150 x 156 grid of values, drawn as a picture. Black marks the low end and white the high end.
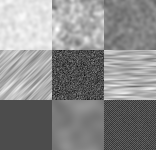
It is made of 3 by 3 panels. Panel 1,1: very high, blotchy, faint in contrast. Panel 1,2: high, blotchy. Panel 1,3: middling, blotchy, faint in contrast. Panel 2,1: high, slanting up to the right. Panel 2,2: low, fine-grained. Panel 2,3: high, streaked across. Panel 3,1: low, flat. Panel 3,2: middling, smooth, faint in contrast. Panel 3,3: low, checkered.
